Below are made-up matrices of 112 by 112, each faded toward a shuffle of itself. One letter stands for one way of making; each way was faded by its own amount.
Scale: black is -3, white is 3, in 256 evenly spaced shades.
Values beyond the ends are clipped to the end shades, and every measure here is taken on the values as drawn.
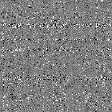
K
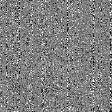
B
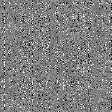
K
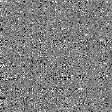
K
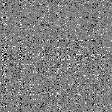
K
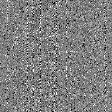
B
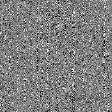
B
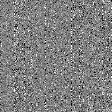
B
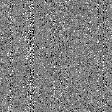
B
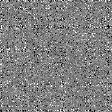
K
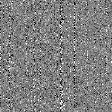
B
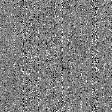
B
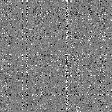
K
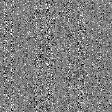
B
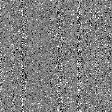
B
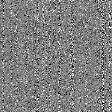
B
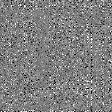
K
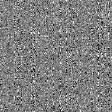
B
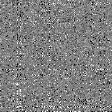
K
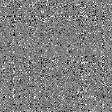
K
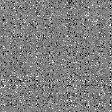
K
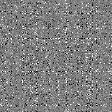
K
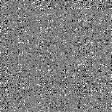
K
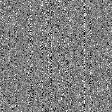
B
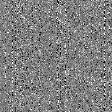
B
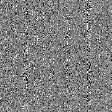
B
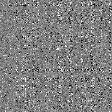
K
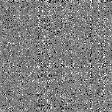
K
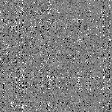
K
